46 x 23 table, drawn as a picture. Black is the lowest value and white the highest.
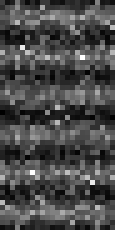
Seam: none. Stripes: horizontal, repeating 6 times. Symmetry: a half turn. Odd rows or columns: none. Average level on the scale: 30%.
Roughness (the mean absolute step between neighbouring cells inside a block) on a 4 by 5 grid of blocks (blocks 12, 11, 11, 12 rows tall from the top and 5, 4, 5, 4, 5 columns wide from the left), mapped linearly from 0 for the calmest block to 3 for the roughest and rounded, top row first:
2 3 1 3 2
1 0 1 1 0
0 1 1 0 1
2 3 1 3 2
